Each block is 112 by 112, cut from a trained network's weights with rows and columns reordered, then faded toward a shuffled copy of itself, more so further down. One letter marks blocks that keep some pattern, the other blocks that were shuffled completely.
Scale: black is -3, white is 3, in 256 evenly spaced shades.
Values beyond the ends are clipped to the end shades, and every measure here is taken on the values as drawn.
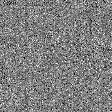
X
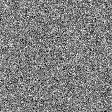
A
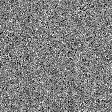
X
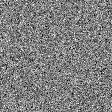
A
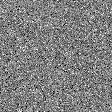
A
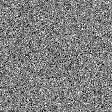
X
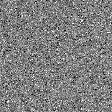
X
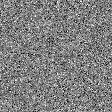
A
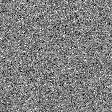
A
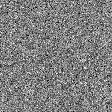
X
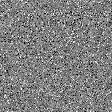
X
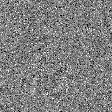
X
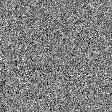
X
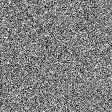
A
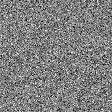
A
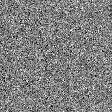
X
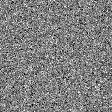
X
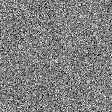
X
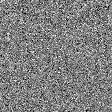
A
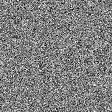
A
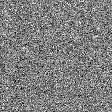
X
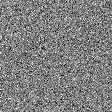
A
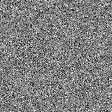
A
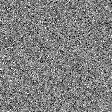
X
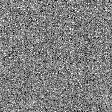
X
